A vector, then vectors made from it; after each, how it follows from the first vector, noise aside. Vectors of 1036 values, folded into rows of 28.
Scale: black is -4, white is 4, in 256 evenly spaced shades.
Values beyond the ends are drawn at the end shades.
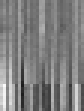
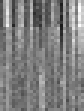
reversed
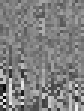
sign-scrambled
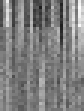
reversed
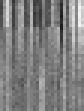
reversed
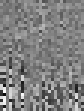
sign-scrambled
